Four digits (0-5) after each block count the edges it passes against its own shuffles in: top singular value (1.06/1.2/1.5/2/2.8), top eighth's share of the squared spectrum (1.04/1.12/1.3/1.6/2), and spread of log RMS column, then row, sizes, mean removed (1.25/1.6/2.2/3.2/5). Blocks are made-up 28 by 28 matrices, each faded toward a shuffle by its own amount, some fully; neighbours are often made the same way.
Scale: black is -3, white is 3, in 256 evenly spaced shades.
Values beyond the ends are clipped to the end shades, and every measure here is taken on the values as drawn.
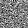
0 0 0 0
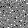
0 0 0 0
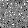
1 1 0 0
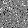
1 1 0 1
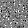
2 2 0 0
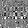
4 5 2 2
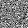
0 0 0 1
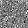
1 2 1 0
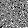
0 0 0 0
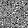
2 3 0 1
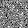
0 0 0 0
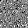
2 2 0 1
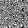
2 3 1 1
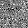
1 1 0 2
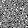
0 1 0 0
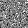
0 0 0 0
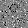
1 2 0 0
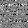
2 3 0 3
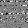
2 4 0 3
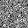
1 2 0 0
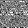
1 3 0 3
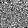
1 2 0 1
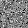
0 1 0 1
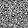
1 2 0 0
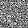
0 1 0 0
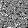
0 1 0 1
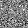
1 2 0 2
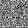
1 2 0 2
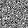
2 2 0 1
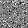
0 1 0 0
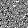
1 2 0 0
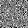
2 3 0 1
